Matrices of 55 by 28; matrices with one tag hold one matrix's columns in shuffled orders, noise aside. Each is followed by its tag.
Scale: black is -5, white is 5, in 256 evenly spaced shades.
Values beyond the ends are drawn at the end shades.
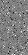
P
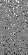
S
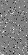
P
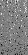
S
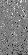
S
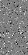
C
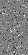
P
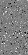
C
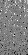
S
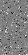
P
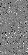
C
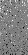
S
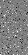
P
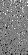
S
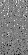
S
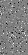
C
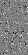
C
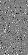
P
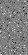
P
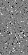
C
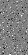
P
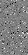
C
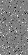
P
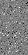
C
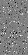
C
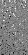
S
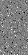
P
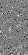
P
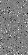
P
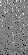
S
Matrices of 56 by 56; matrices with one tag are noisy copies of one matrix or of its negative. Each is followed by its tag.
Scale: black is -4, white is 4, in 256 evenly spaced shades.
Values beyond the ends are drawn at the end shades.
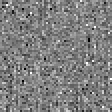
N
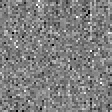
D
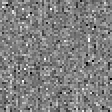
N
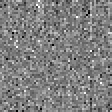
D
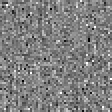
N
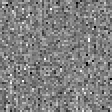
N
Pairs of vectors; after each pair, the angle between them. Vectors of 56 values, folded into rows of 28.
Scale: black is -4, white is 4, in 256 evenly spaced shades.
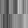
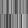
partly aligned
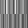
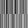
nearly opposite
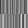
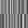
nearly opposite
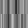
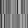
orthogonal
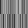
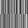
partly opposed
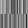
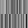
nearly parallel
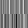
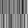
partly opposed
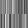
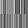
partly aligned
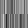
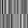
orthogonal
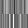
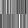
orthogonal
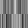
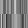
nearly parallel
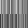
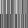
nearly parallel
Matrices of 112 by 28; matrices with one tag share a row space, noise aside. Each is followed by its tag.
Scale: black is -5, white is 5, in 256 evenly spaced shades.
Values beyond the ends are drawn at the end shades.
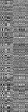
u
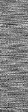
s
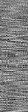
s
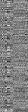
u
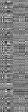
u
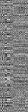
u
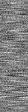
s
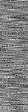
s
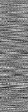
s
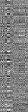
u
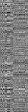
u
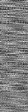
s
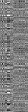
u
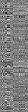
u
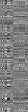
u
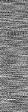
s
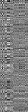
u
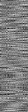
s
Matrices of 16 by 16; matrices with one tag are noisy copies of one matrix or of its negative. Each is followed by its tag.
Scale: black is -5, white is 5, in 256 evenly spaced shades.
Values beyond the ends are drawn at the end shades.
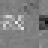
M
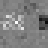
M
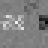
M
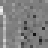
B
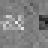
M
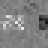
M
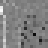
B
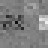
M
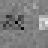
M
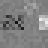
M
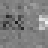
M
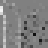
B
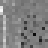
B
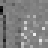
B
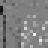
B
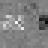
M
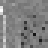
B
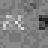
M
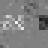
M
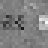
M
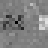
M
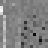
B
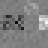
M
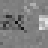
M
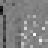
B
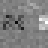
M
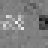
M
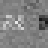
M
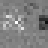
M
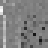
B
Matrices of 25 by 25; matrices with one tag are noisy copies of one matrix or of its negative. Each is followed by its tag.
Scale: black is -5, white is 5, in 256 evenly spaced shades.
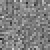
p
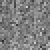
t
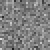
p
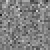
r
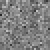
r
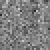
r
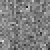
t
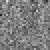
r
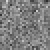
r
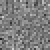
p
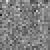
r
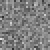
p
